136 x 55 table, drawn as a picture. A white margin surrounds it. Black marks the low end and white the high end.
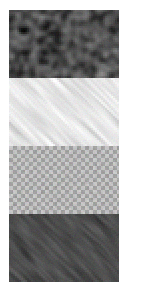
It is made of 4 by 1 panels. Panel 1,1: low, blotchy. Panel 2,1: very high, slanting down to the right, faint in contrast. Panel 3,1: high, checkered. Panel 4,1: low, slanting down to the right, faint in contrast.
